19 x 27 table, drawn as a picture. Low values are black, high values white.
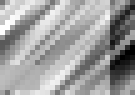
Odd patch: calmer, in the bottom left. Seam: vertical, 80% of the way across, the left part higher. Ninth with the lowest average: middle right. Grain: diagonal, up to the right. Calmest part: bottom left.
